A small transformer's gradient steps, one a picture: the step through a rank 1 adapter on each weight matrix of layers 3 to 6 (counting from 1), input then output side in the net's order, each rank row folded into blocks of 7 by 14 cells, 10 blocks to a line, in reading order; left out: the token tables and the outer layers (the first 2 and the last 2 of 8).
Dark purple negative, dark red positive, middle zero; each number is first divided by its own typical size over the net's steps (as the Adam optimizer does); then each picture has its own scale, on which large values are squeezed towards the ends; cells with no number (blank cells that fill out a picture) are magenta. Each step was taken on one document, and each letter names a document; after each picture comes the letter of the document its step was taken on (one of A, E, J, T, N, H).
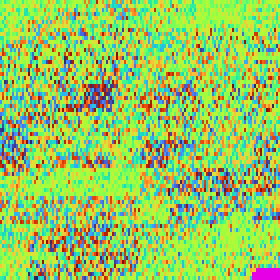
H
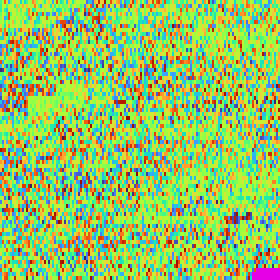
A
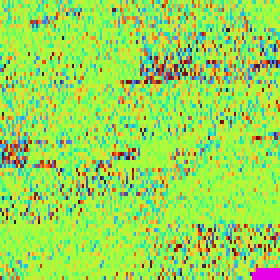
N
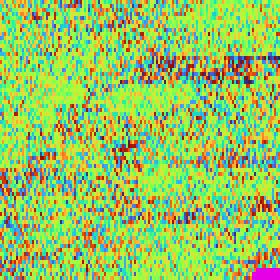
A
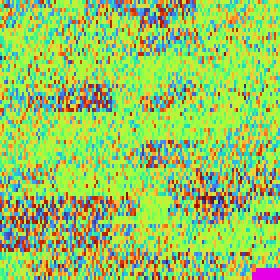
H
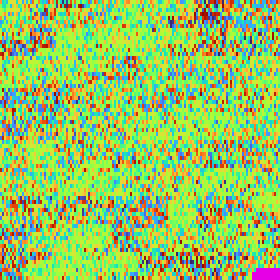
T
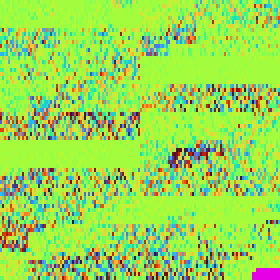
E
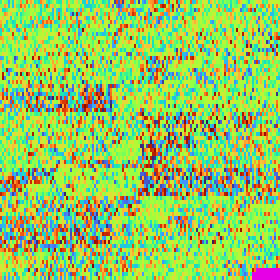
H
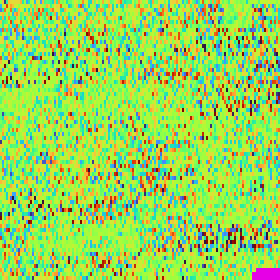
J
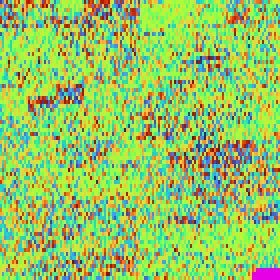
H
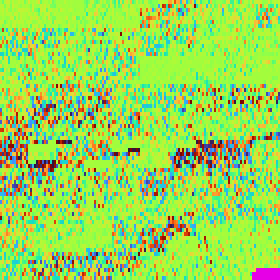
E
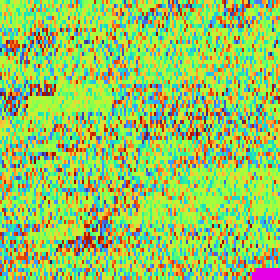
A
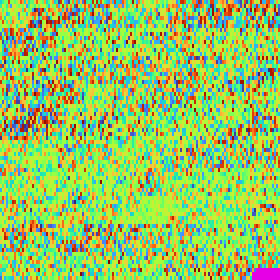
T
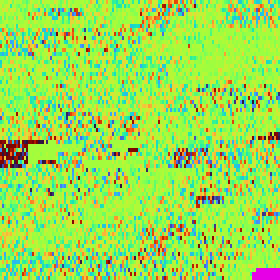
E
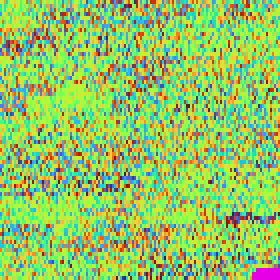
A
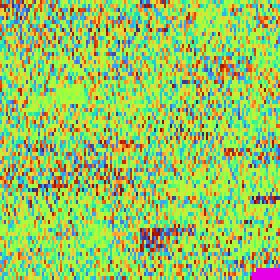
A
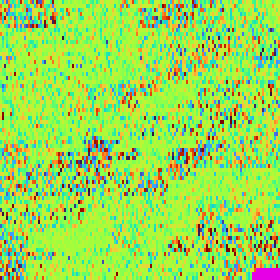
N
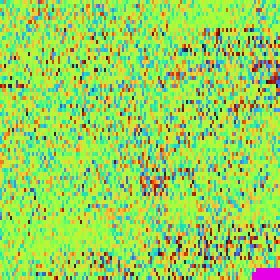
J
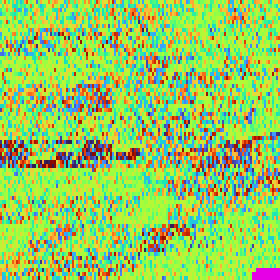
H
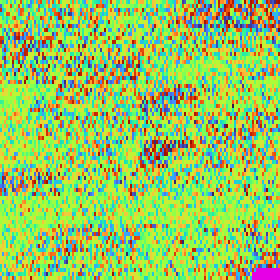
T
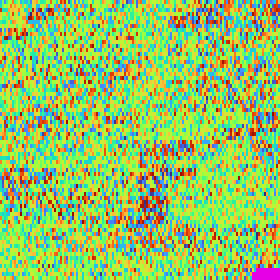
T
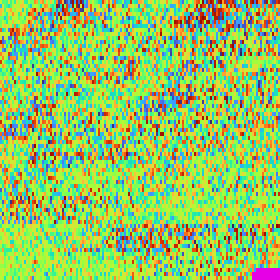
T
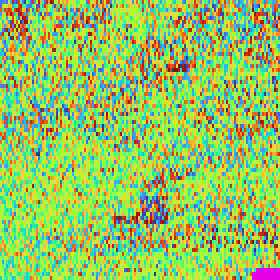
T
